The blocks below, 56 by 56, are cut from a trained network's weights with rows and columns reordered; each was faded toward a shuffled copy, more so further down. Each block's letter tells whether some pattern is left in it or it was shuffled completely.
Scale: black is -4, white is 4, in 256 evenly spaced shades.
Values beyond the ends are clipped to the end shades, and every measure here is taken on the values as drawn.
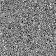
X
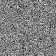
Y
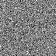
X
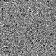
Y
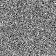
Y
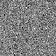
Y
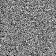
X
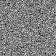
Y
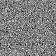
Y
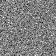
X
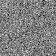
Y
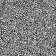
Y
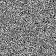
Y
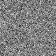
X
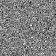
Y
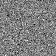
Y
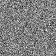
X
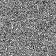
Y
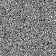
X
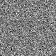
X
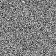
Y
